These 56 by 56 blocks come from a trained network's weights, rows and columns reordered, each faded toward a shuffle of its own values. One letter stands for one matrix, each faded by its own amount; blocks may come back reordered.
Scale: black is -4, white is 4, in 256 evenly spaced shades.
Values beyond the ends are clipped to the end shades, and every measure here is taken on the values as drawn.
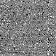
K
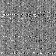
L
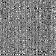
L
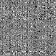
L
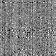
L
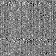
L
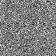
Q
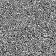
Q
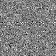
Q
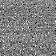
K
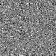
Q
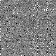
K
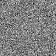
Q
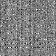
L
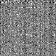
L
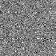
Q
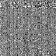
L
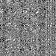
L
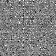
K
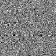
Q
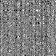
L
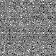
K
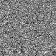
Q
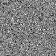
Q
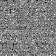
K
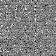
K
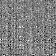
L
